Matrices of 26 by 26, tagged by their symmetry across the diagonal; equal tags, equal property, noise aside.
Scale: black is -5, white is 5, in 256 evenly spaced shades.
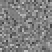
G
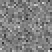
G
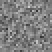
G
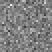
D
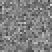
D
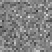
D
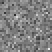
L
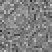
L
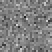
G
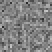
L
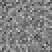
L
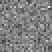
D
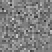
G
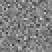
G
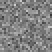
D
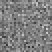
G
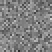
G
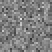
D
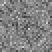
L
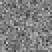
D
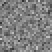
L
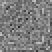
L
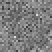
L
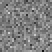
D
